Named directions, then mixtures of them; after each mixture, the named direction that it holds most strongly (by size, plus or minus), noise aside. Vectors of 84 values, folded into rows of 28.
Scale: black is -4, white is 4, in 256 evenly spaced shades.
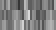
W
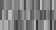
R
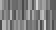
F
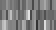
R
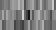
W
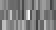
F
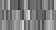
W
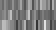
R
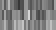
W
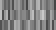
R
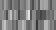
R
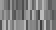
F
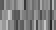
R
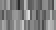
W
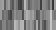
W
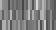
F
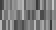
F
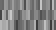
R
